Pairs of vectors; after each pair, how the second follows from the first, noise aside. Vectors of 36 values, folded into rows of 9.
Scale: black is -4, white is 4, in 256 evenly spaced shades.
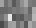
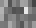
reversed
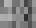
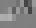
partly zeroed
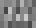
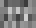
reversed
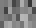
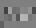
partly zeroed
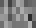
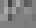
partly zeroed
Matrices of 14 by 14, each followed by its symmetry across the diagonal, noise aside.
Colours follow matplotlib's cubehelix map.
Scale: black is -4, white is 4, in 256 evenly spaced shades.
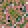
symmetric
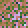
symmetric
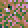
antisymmetric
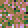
antisymmetric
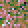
antisymmetric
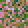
neither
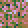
neither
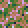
symmetric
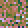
antisymmetric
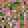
neither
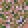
symmetric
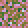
symmetric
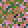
symmetric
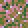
symmetric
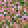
neither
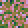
antisymmetric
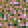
antisymmetric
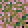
symmetric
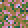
antisymmetric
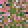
neither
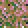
antisymmetric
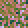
antisymmetric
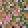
neither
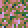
neither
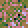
symmetric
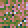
antisymmetric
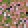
neither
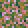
neither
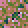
symmetric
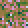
neither
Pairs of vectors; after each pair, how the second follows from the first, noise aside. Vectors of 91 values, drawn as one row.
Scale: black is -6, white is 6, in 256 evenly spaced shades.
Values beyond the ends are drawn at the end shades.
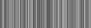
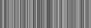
copied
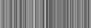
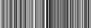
scaled up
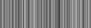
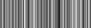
scaled up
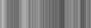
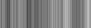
reversed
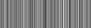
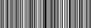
scaled up
